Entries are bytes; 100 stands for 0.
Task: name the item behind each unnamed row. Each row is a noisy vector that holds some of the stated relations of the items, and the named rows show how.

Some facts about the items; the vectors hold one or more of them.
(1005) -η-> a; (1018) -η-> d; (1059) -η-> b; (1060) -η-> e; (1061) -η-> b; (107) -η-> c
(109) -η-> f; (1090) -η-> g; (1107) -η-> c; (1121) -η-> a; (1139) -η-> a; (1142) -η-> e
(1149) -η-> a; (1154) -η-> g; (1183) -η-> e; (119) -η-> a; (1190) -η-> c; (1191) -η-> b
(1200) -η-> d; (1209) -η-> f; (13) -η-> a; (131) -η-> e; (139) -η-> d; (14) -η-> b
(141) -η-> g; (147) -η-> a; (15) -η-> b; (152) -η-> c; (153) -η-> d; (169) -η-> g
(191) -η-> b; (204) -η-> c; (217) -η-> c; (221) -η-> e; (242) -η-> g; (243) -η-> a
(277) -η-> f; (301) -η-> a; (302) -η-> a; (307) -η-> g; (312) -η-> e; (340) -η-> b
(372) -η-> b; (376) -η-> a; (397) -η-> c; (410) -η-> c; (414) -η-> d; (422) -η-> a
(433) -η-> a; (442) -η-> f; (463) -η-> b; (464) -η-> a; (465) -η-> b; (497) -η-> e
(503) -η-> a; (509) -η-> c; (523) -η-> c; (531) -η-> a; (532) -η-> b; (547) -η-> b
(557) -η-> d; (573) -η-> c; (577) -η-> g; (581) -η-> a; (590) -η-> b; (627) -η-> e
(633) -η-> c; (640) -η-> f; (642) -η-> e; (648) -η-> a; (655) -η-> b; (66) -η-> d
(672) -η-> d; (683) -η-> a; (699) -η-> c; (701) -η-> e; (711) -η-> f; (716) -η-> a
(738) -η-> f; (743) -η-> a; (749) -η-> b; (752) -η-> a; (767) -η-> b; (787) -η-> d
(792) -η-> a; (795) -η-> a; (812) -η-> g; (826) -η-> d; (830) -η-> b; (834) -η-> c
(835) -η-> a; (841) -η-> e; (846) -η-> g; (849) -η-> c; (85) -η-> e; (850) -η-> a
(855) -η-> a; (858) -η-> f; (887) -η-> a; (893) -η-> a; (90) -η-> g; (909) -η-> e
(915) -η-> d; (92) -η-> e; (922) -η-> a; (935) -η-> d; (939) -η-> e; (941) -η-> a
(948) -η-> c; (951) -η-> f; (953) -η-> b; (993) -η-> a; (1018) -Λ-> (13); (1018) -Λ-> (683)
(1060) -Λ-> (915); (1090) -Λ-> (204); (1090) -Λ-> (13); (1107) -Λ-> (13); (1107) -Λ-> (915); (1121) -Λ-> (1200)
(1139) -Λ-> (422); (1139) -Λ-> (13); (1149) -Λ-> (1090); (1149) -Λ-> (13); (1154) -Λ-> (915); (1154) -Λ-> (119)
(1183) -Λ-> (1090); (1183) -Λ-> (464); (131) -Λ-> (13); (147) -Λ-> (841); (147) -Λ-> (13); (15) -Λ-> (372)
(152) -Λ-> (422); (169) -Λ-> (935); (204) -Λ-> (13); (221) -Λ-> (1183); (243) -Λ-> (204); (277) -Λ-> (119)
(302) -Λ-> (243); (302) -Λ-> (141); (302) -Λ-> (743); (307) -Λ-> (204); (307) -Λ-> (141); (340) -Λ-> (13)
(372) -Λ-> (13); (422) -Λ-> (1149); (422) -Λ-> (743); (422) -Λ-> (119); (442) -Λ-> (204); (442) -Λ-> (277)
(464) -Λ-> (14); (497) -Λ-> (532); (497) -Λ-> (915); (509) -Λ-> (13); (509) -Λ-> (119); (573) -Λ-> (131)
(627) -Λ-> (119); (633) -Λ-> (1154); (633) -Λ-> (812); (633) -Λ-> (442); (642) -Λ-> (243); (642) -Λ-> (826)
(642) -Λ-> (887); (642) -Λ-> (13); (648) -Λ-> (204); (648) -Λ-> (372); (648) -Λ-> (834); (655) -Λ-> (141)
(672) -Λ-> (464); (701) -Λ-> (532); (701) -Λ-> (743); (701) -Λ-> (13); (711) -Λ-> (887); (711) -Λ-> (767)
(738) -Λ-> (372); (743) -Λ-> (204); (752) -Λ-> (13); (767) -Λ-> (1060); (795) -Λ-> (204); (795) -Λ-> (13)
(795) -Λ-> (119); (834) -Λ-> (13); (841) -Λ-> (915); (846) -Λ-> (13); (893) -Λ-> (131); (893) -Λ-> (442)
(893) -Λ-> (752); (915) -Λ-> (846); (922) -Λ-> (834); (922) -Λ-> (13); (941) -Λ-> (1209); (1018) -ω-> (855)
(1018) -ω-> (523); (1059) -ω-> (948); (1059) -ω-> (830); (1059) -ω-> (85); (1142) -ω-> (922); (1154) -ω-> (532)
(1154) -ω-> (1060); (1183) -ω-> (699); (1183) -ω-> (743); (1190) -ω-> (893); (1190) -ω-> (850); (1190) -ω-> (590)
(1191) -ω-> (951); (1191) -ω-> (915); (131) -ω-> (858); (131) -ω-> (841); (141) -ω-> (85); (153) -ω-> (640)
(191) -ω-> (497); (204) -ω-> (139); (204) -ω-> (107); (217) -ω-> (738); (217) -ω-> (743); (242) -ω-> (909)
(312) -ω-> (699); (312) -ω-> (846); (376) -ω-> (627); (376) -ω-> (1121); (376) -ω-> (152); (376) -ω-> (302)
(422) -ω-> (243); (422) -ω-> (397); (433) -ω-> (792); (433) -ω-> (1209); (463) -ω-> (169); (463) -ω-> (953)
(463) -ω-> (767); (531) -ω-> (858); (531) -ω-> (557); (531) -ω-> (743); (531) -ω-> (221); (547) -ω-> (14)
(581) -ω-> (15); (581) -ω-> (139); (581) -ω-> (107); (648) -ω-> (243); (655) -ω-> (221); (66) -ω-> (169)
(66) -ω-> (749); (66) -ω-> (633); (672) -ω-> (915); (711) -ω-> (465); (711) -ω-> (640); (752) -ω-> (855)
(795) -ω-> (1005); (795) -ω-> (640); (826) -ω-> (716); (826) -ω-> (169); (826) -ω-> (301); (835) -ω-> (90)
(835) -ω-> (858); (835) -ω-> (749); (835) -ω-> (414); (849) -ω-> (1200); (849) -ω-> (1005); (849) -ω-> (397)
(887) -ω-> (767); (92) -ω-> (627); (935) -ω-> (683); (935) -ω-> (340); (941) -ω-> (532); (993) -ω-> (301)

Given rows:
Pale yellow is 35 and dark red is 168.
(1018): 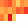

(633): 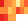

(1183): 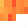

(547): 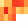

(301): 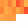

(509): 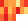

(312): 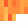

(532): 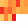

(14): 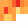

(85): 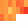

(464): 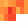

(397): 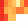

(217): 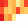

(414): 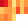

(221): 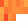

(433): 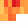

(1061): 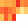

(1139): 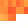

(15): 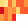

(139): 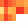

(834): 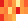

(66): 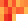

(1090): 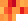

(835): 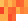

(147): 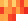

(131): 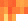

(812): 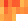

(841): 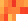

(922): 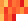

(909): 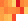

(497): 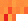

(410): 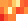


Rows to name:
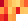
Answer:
(152)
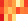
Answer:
(204)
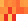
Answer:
(1060)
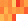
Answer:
(850)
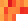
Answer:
(846)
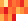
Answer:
(340)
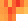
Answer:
(376)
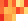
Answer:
(1190)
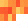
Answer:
(767)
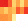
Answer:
(1200)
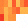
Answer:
(711)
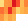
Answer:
(655)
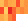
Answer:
(941)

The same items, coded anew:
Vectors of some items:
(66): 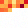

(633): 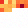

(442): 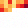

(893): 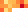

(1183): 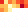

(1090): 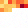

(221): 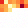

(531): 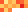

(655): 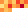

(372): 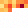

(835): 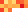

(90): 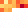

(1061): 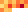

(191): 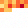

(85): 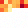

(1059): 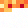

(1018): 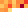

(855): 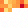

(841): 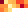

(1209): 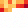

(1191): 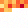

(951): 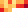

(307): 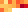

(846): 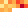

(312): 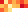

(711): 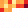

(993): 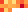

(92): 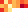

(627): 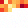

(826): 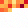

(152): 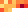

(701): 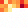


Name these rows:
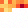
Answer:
(397)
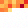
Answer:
(935)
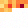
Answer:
(340)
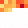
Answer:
(1107)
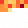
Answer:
(915)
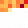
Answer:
(672)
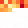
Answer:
(131)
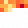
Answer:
(107)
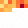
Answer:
(834)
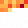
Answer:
(787)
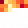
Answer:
(1060)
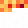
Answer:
(953)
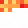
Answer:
(422)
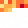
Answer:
(509)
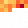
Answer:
(15)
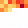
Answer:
(204)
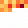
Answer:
(749)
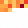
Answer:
(557)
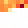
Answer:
(139)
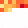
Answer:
(1190)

